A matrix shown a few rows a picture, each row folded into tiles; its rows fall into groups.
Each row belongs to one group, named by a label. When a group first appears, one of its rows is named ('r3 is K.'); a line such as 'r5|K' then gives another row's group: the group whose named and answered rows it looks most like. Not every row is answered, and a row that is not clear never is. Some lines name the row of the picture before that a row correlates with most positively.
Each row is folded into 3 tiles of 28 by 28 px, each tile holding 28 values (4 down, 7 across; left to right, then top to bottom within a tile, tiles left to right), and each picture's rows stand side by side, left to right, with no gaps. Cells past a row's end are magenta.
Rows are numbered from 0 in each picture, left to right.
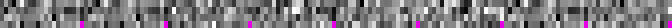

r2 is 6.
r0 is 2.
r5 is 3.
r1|2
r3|2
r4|6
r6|2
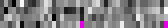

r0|2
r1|3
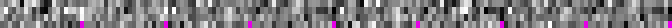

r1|3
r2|6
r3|2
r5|2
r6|6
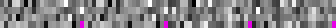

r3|6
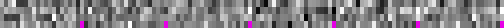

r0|3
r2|3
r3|2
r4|3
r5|3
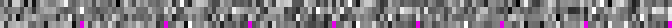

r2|3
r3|3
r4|3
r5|6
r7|3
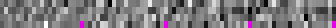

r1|6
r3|2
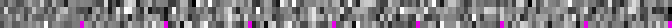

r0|6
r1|2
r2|6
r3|6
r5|3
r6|6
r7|2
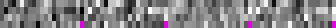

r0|2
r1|3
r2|3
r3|3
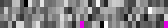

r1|3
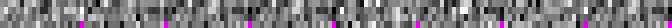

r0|3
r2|2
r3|2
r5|2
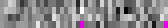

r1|3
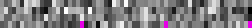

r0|3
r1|6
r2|2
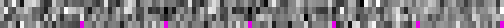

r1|2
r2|2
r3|2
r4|6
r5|3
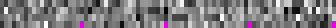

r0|6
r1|2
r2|3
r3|3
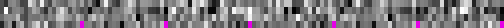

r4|2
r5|2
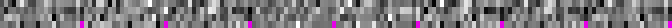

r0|2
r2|2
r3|6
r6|2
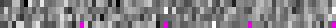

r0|6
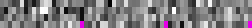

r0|2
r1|6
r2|6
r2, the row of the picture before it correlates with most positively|0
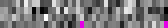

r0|3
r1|2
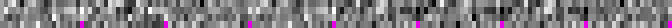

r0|3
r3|3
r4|2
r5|2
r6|2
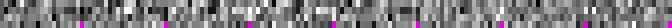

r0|2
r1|2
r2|3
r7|6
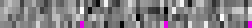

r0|3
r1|2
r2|3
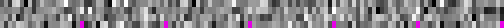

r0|6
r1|6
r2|6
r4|3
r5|2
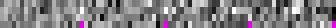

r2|3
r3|2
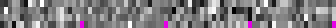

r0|6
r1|6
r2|2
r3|3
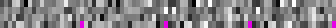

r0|6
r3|6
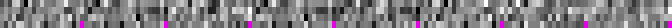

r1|2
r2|3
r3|2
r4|2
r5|6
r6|3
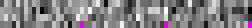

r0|3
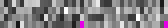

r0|3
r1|3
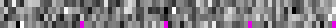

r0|3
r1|2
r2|6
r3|3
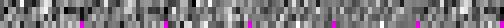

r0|2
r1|2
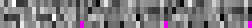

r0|3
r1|2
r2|2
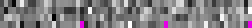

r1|6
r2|3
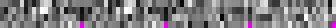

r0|2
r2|2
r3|3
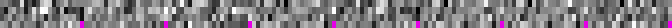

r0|2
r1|3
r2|3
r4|2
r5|6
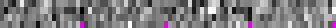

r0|2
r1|6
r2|2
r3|3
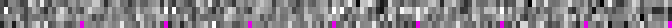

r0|6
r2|6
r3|3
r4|3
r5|3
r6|6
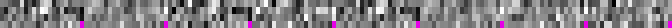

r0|2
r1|3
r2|2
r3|3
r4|2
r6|3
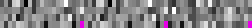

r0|6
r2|6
